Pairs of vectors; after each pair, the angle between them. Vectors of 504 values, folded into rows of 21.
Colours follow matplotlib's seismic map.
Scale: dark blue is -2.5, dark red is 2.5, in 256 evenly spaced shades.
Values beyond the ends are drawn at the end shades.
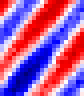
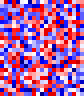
orthogonal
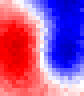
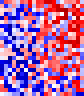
partly opposed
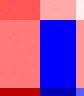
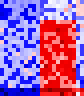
nearly opposite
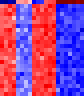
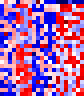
partly opposed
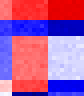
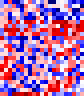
partly opposed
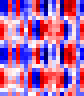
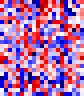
partly opposed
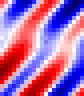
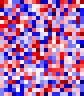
orthogonal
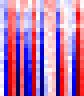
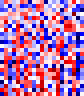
partly opposed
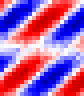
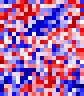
partly opposed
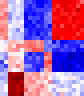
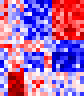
nearly parallel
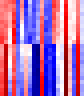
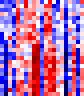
nearly opposite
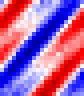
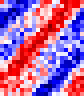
nearly opposite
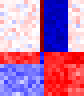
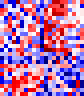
partly opposed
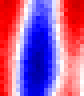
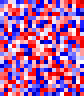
orthogonal
